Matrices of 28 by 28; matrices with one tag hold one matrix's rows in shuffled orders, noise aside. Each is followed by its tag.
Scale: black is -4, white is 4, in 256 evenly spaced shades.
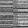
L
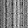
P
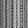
P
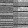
L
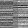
L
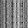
P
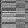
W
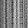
P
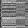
W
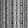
P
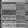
W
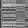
W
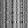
P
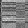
W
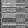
W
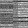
L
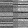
L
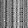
P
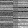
L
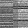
L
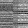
L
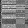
W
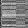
W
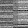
L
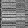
W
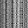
P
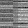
L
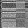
W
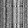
P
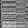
W
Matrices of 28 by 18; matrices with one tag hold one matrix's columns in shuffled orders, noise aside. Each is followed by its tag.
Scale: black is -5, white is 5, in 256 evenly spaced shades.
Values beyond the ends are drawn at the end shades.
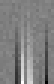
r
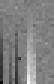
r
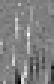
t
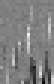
t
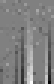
r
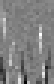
t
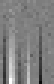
r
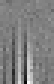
r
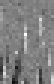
t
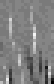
t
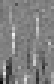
t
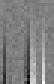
r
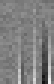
r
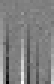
r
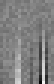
r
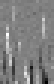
t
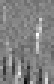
t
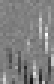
t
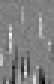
t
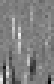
t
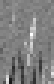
t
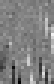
t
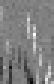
t
